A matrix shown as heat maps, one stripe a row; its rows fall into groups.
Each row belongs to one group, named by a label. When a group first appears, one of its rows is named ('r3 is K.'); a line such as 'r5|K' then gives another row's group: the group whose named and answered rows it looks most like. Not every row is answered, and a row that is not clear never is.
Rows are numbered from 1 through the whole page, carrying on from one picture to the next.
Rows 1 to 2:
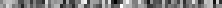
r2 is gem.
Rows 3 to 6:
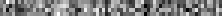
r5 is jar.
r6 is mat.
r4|mat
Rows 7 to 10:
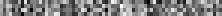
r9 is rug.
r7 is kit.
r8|gem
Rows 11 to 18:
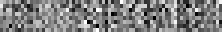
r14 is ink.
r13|kit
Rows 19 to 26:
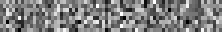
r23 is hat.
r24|jar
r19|mat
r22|gem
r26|mat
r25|gem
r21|mat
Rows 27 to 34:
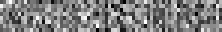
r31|rug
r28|ink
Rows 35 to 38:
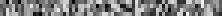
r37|mat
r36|mat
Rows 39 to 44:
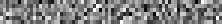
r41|ink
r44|gem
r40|kit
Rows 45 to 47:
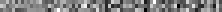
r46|ink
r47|mat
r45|mat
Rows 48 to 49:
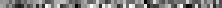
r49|jar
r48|mat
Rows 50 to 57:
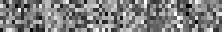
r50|kit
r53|ink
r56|jar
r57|gem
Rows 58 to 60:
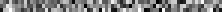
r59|hat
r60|gem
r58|kit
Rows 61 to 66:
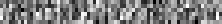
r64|rug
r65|rug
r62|hat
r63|jar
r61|kit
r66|hat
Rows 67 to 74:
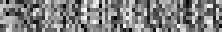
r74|hat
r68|ink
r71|gem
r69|rug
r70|jar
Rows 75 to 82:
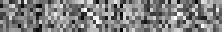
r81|hat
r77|rug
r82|ink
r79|ink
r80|kit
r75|hat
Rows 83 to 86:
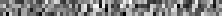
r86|hat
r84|ink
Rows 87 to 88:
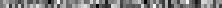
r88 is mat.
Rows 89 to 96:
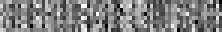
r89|gem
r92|hat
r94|rug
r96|ink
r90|rug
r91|rug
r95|rug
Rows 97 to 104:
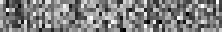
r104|hat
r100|jar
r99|mat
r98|kit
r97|jar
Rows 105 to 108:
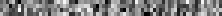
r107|hat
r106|mat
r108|kit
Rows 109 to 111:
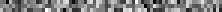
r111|rug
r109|kit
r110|mat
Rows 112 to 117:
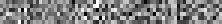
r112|kit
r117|kit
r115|hat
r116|ink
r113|ink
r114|kit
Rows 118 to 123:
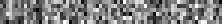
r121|hat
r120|ink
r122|gem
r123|kit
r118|gem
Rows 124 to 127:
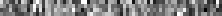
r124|rug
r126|jar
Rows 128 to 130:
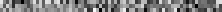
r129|rug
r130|ink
